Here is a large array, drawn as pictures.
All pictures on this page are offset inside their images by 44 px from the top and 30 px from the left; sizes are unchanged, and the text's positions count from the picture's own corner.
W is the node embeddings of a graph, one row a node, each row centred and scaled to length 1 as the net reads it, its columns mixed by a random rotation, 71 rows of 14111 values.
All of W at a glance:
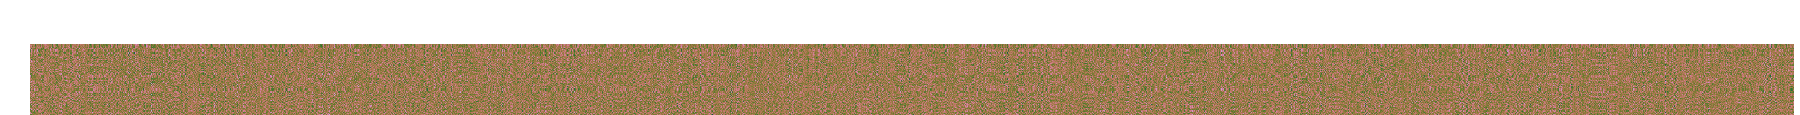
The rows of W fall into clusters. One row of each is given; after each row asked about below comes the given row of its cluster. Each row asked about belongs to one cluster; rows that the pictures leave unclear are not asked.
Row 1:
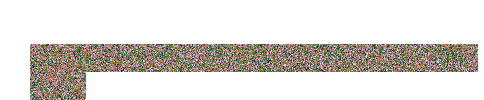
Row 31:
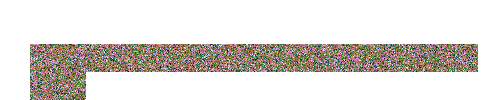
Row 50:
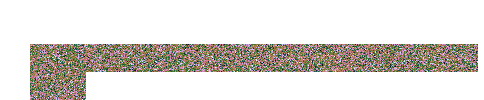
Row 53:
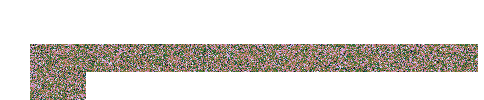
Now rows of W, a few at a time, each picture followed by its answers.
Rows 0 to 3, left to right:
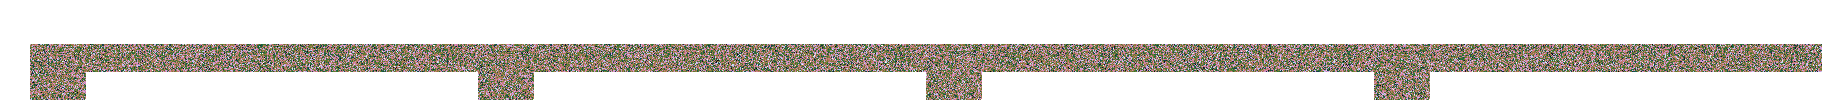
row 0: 1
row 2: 1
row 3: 1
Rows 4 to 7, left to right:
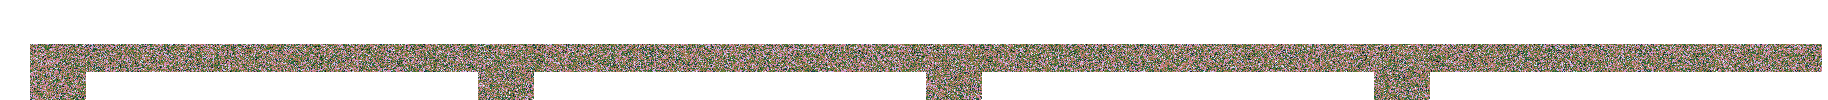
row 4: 31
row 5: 53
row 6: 53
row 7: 53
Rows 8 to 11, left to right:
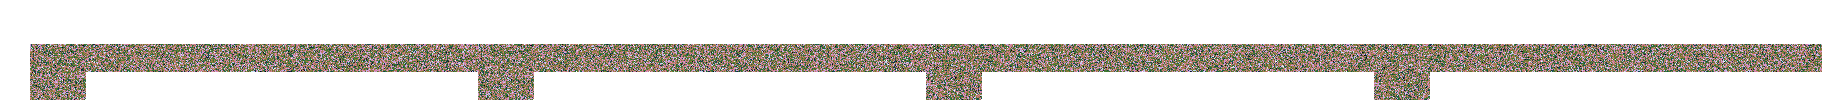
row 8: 1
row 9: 1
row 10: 53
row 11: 53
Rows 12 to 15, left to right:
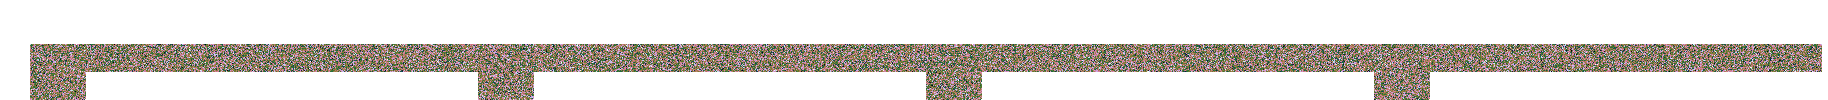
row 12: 1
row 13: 50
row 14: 1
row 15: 31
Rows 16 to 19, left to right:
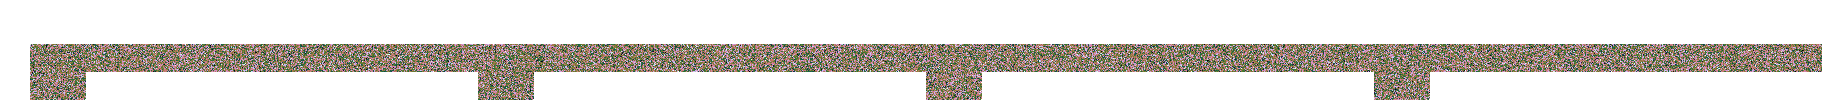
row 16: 1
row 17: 53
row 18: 1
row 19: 50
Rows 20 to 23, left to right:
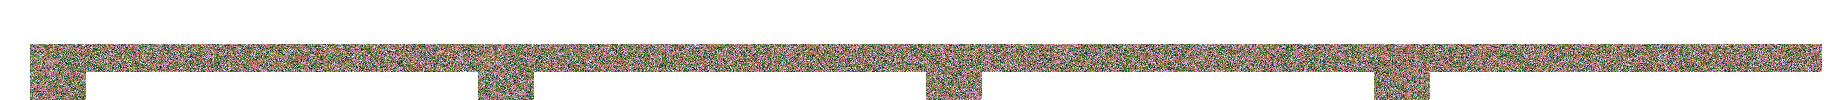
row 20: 31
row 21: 31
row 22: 50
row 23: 1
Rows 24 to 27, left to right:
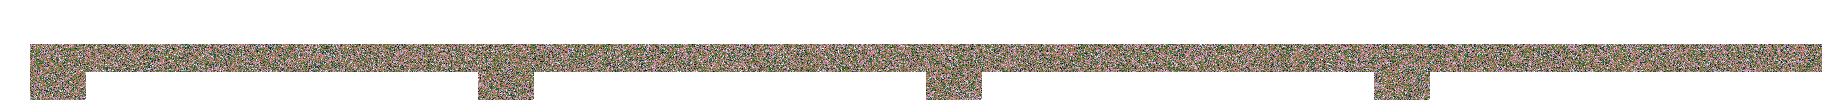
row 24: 50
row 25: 53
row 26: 50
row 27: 53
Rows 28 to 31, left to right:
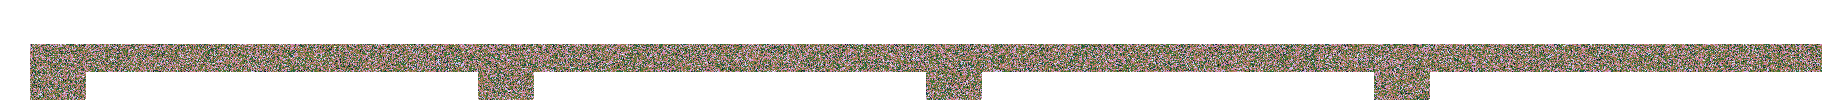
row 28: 1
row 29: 50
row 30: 50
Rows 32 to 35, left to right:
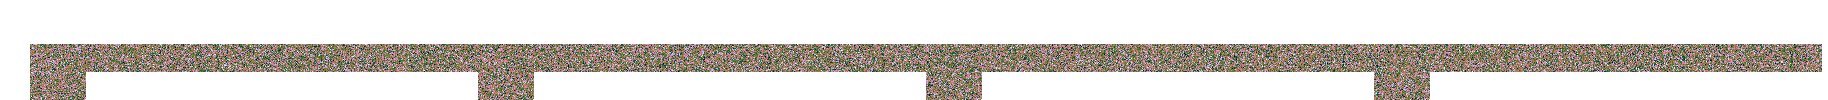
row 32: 31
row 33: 31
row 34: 1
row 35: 1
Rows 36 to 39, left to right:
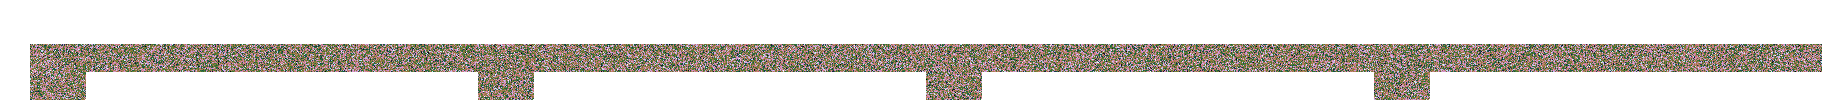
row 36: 31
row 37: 1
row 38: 1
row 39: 50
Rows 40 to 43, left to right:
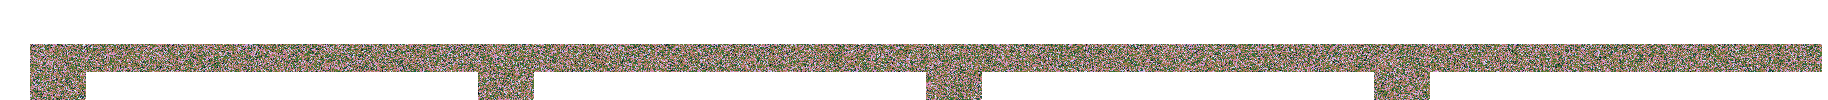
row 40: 31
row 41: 50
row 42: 53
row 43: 31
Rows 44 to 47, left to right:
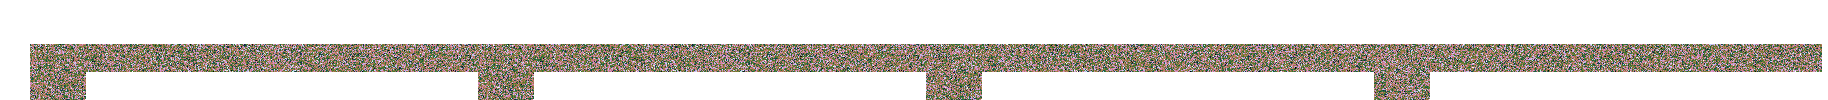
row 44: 53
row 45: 53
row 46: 53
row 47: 31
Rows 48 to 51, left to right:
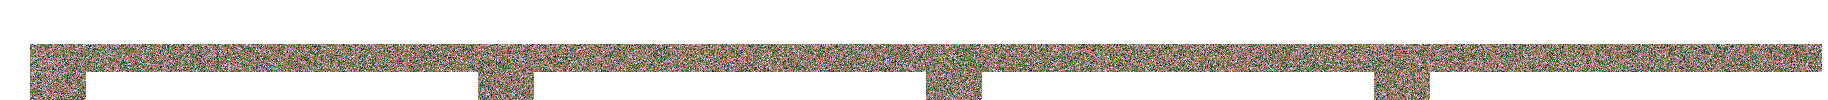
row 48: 31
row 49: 1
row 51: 1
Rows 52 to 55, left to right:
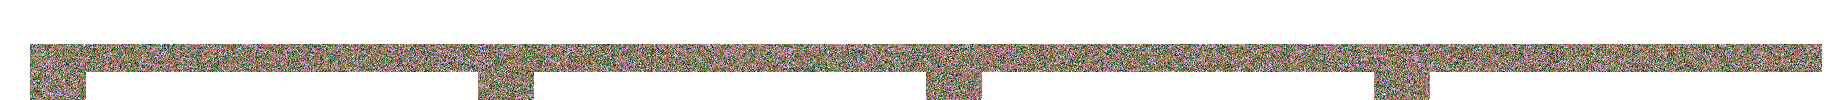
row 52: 31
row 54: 50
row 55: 1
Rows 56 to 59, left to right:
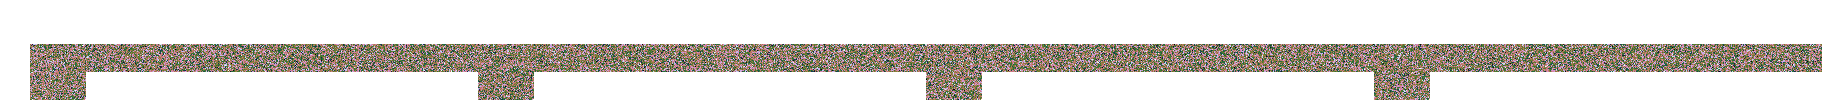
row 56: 31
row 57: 53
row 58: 1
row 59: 50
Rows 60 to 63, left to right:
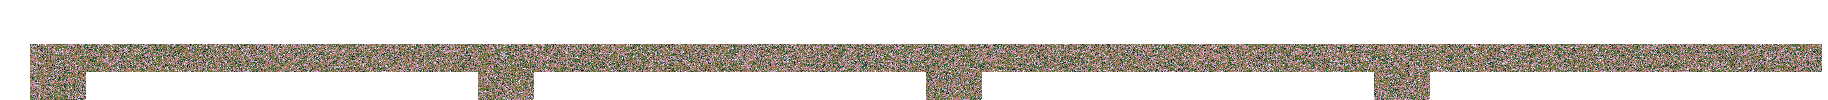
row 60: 53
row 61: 50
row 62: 50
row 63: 50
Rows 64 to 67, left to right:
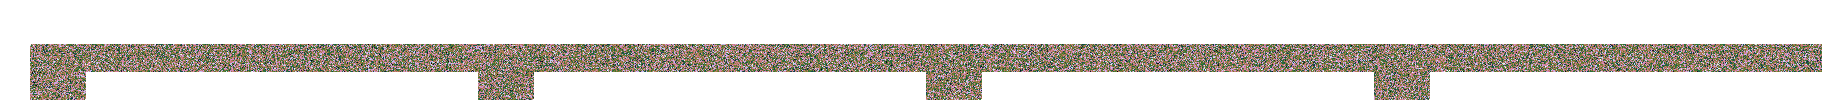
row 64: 1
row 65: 53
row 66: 50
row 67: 50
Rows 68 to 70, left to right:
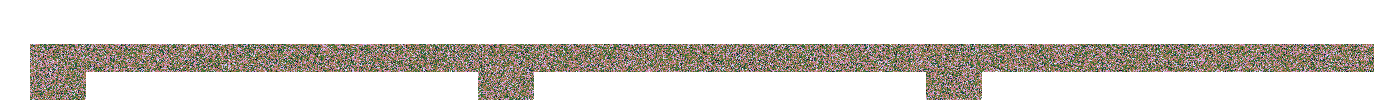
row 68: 31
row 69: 1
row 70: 50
